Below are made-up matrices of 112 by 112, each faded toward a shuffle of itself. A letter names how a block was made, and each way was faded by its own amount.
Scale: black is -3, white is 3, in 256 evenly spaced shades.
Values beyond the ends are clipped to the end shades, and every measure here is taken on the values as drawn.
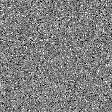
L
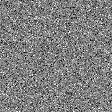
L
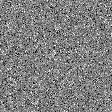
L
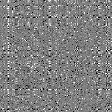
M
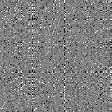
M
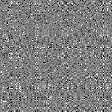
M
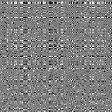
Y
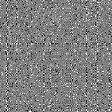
M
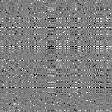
Y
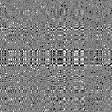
Y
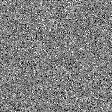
L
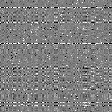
Y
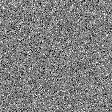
L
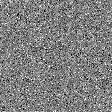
L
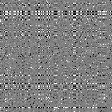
Y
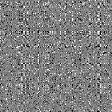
M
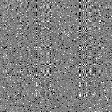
M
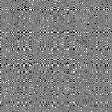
Y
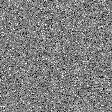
L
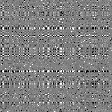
Y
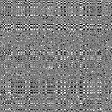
Y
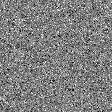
L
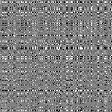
Y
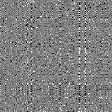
M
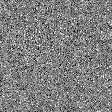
L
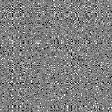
M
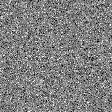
L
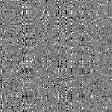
M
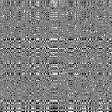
Y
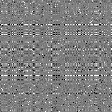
Y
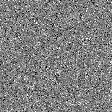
L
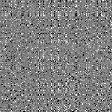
M
